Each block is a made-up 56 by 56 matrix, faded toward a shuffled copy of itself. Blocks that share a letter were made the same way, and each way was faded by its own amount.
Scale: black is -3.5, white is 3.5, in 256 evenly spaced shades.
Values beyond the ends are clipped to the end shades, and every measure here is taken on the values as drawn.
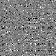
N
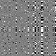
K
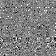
N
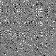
N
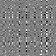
K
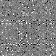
N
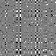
K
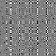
K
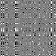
K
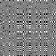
K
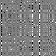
K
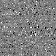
N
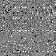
N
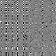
K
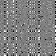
K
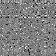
N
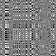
K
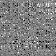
N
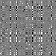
K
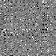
N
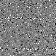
N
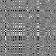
K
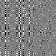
K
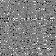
N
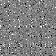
N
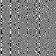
K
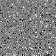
N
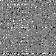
N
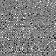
N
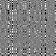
K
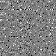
N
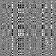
K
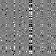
K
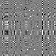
K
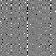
K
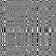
K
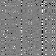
K
